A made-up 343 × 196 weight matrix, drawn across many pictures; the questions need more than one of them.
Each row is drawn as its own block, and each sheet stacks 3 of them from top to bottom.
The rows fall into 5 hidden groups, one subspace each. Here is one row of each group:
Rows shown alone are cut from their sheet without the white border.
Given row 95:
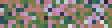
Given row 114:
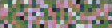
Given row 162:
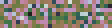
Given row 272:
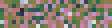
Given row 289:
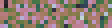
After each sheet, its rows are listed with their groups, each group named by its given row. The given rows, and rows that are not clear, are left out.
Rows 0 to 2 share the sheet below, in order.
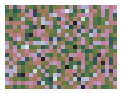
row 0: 162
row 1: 272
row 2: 162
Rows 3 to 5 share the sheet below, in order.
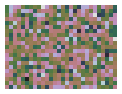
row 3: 289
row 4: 289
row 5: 114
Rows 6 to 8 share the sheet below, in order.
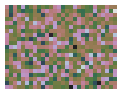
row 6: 289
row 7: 289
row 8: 272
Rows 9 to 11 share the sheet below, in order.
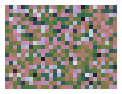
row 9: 162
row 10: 272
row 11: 162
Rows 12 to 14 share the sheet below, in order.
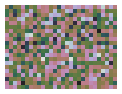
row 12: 162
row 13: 272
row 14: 95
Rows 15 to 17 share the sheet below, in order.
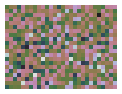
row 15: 95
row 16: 272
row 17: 289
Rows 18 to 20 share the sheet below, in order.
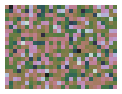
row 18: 289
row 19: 289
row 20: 272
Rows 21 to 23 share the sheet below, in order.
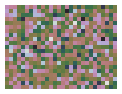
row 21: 162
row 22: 162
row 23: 289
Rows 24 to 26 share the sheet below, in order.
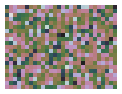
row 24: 289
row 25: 95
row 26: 114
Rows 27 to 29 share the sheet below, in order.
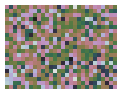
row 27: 162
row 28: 272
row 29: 95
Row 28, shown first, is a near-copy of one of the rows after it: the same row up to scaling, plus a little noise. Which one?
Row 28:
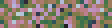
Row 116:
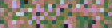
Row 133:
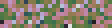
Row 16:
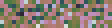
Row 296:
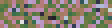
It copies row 116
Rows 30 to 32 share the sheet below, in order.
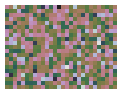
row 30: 289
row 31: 95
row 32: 162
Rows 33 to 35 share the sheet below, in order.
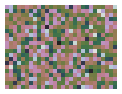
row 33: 289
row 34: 114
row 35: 114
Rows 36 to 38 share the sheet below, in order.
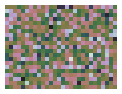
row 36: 95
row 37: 289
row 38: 95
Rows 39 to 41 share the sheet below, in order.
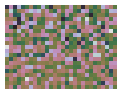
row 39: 114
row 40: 272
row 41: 114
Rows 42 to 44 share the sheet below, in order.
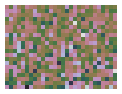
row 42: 162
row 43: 114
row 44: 95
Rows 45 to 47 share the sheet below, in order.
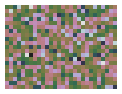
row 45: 114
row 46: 272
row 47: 114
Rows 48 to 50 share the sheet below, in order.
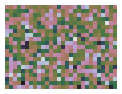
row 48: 162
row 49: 272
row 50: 289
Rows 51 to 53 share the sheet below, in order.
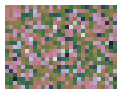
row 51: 162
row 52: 114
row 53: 95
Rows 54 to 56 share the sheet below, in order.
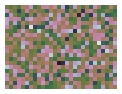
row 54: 272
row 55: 95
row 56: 95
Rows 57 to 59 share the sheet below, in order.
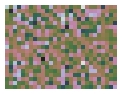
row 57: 114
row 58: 272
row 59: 114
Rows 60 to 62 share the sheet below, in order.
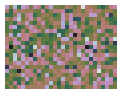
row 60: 114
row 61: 162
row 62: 95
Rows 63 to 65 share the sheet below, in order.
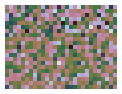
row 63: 95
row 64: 114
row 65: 95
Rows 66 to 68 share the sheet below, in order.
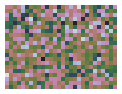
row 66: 95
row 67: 272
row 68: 272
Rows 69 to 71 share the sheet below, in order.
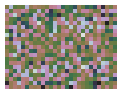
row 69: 162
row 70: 114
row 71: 272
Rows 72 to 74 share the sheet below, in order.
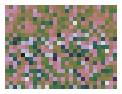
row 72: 162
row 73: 162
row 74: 114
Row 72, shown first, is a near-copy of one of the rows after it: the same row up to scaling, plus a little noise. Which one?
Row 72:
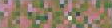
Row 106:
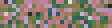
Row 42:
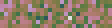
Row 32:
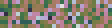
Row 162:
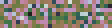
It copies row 42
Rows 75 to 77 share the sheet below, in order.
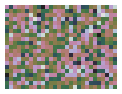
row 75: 289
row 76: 289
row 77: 272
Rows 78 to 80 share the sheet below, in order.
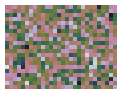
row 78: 114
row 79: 272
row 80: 95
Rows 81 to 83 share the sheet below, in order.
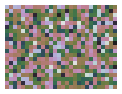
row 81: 95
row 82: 95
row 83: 162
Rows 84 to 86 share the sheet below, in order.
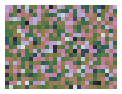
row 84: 289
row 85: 162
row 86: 272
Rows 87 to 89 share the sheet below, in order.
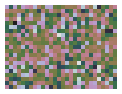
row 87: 114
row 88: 95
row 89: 95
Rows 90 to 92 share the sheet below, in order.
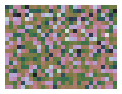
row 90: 272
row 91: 95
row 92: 162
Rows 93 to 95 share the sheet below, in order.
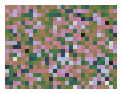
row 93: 162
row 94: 114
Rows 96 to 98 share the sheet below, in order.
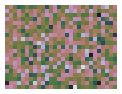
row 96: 95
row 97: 289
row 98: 272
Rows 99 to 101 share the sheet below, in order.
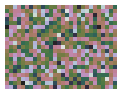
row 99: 272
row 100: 162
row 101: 162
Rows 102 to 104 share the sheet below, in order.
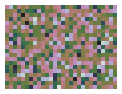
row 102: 162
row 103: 95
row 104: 162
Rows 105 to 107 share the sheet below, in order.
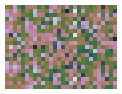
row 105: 162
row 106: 162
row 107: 162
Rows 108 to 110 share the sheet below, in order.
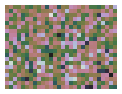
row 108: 95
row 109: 95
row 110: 289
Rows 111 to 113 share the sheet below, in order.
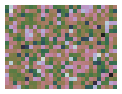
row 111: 289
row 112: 272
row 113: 289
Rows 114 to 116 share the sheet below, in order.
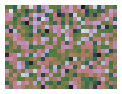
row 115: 272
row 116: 272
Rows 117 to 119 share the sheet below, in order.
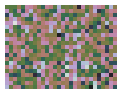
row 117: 95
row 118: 95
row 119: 289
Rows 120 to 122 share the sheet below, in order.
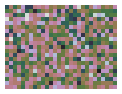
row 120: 272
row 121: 114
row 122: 95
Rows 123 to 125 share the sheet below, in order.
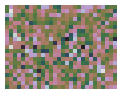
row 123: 289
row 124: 162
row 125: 289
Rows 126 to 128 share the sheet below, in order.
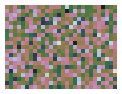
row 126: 162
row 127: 114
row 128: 95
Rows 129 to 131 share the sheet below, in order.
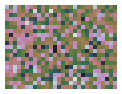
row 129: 162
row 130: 162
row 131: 162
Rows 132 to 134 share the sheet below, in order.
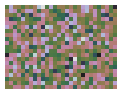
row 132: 289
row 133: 272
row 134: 162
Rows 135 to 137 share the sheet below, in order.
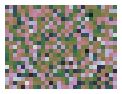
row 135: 114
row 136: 289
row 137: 95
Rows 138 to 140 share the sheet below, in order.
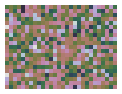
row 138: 95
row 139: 162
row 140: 272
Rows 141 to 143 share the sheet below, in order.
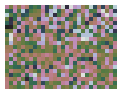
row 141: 95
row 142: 289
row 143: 162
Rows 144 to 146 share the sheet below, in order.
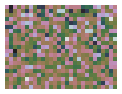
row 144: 289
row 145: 289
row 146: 114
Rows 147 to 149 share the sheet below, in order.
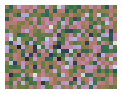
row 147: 95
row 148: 95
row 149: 162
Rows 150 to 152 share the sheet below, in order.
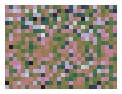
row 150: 162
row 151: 289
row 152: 272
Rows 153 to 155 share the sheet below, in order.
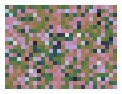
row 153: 95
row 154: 95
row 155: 289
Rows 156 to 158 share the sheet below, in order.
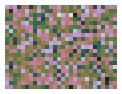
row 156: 114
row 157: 162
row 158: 289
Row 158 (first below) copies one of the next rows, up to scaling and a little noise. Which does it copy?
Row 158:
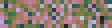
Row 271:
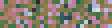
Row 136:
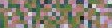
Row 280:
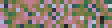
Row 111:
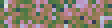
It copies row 280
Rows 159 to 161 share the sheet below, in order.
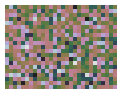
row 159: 162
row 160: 272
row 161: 162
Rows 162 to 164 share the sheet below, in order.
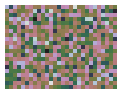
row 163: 162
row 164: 95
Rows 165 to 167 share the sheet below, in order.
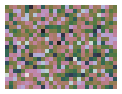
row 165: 272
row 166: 272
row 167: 272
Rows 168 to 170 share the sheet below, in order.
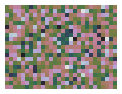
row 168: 272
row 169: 289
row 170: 162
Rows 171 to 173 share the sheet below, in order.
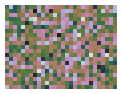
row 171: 162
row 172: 95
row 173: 289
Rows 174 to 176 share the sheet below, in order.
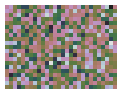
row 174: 95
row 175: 114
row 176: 289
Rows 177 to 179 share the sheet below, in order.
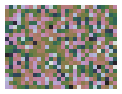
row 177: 114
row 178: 95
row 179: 289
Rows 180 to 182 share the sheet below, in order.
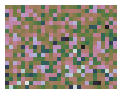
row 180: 95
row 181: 162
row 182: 272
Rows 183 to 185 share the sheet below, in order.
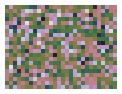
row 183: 114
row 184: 289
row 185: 114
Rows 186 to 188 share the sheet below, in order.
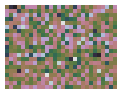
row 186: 289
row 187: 272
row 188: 95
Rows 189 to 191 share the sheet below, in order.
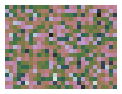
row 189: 95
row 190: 289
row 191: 162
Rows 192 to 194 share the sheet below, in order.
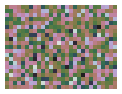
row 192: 272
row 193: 114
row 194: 162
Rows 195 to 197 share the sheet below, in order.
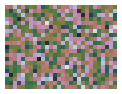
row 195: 289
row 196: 272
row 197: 162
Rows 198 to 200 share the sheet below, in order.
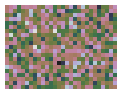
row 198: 114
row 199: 162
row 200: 95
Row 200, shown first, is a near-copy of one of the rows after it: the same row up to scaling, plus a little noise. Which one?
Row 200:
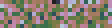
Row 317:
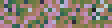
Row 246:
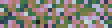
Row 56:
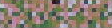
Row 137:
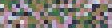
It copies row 56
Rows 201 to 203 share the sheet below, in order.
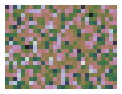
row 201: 114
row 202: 95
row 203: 114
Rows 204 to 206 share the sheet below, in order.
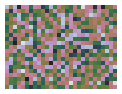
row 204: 114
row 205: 162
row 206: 289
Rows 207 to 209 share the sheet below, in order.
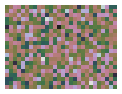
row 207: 272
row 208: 272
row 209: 95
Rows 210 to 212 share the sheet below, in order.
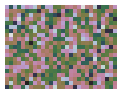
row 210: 114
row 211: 289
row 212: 162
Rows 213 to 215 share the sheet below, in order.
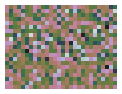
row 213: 289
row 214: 114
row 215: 95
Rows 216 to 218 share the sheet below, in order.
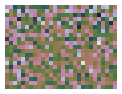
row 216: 95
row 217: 95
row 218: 114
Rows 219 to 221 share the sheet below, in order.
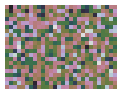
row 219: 289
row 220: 114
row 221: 114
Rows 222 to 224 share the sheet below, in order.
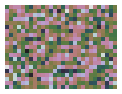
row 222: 272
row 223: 114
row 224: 95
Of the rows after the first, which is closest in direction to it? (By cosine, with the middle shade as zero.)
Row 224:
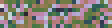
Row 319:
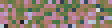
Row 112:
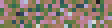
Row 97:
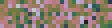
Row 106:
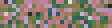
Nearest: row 97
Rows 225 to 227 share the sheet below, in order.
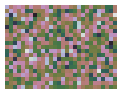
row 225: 95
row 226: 114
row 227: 95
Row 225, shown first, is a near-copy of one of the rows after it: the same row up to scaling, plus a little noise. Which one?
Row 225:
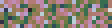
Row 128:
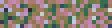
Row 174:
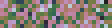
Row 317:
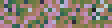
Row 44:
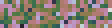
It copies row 128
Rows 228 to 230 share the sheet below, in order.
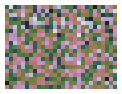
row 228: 162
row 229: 95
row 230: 95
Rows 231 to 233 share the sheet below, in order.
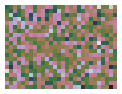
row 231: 95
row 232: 95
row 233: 114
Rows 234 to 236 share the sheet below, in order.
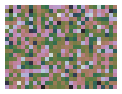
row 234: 114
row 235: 95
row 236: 272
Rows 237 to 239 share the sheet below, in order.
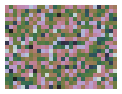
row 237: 114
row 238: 95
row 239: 95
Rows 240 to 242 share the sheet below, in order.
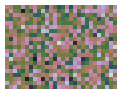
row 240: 289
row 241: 114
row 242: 114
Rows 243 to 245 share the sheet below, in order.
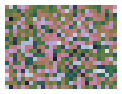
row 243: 162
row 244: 162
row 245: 272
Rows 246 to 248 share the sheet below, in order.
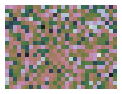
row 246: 95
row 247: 272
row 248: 289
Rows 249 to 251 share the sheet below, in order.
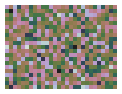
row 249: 114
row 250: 272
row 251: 114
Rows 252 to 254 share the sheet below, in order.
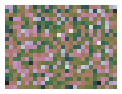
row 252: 289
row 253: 95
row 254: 272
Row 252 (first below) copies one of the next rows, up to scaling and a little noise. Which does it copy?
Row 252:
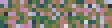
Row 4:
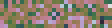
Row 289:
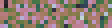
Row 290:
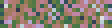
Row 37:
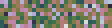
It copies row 37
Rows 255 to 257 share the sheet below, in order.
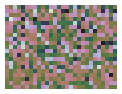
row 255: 162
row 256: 95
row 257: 289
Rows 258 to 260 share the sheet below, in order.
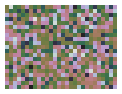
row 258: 162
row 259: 162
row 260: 114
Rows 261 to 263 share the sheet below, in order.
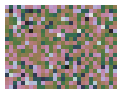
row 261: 114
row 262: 95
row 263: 162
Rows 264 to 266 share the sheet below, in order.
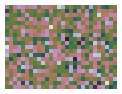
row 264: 95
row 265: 272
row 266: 289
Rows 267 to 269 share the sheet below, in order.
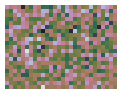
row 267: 272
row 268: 114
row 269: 272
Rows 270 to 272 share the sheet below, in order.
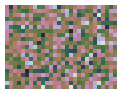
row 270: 289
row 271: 289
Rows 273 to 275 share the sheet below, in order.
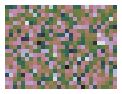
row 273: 289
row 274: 289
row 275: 162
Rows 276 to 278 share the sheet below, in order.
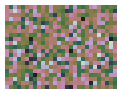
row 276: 162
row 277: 114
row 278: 289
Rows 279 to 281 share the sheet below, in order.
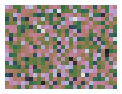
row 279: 272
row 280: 289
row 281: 162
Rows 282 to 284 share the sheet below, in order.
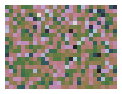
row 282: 289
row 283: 272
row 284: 95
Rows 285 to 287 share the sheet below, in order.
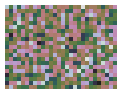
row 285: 114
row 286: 289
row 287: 272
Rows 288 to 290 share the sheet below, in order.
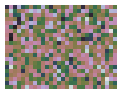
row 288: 114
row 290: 289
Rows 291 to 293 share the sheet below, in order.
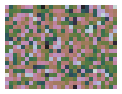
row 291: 289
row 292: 95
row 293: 272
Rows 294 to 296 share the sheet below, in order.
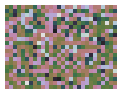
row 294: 162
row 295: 289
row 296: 272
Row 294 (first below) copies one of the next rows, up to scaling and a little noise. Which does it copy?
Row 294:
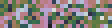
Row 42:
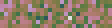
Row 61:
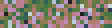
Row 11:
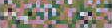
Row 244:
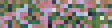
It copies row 244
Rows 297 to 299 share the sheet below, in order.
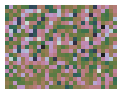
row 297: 114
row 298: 114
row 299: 95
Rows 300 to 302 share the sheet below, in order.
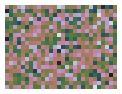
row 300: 95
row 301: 95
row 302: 289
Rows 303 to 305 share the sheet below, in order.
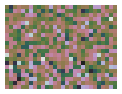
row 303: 289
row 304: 272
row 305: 114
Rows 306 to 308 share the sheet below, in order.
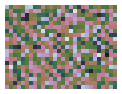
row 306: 272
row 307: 289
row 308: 114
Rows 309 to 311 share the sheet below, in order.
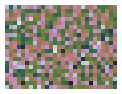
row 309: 114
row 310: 162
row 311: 289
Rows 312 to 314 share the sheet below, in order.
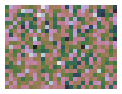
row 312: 289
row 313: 162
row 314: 95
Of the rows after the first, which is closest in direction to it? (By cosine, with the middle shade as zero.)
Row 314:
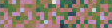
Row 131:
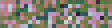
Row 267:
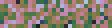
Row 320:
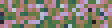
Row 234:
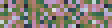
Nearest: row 234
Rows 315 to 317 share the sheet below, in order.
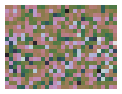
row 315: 162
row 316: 95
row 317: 95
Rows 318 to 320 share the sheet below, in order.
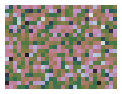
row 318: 114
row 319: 272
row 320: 272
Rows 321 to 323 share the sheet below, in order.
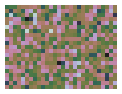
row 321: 95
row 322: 95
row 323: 95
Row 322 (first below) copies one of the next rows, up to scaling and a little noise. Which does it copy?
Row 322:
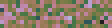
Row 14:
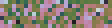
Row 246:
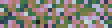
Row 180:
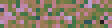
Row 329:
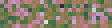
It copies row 180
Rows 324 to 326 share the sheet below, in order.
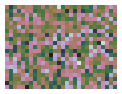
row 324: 289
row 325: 95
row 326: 95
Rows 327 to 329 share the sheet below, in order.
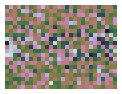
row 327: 289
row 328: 95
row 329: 95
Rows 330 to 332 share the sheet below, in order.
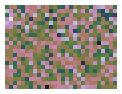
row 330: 95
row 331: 95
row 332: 114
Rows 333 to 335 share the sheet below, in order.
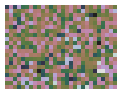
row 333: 114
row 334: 95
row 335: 289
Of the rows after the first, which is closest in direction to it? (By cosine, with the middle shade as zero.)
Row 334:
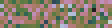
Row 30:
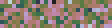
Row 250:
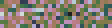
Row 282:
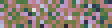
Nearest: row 282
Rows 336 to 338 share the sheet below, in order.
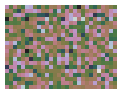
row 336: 272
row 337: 114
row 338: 95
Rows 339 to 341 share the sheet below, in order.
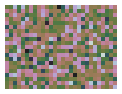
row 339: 95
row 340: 114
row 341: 289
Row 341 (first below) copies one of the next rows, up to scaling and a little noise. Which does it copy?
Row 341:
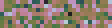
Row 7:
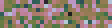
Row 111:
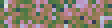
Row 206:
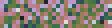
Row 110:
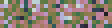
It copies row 7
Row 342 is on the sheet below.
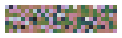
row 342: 162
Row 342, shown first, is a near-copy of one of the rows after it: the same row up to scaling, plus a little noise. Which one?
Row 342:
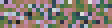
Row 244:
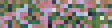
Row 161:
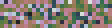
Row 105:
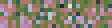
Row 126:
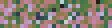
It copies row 161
